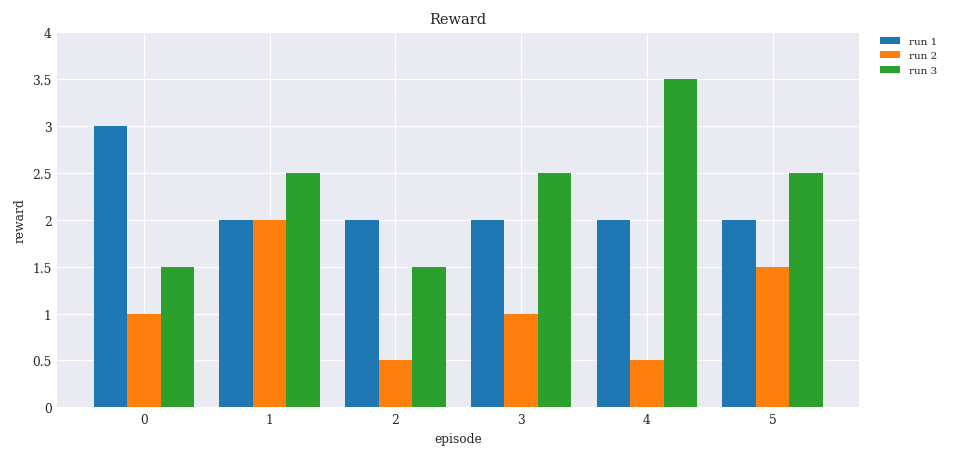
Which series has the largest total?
run 3
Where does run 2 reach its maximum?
1
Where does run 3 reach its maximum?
4
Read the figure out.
Title: Reward
x-axis: episode, ticks 0 1 2 3 4 5
y-axis: reward, ticks 0 0.5 1 1.5 2 2.5 3 3.5 4
Legend: run 1, run 2, run 3
Values:
run 1: 3 2 2 2 2 2
run 2: 1 2 0.5 1 0.5 1.5
run 3: 1.5 2.5 1.5 2.5 3.5 2.5
